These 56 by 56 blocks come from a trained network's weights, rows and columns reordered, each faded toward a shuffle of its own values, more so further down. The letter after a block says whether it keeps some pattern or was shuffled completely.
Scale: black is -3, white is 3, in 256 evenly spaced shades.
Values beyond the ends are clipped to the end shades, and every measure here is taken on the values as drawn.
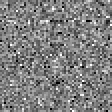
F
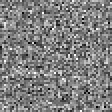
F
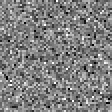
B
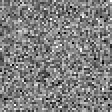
F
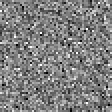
B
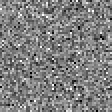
F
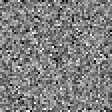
F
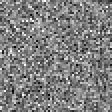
B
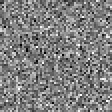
F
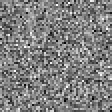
B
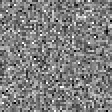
B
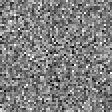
F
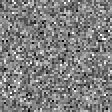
B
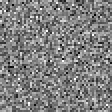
B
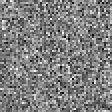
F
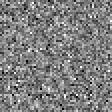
F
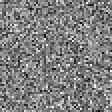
B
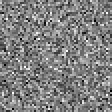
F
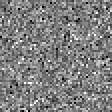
B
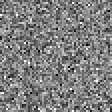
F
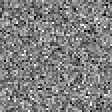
B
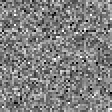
F
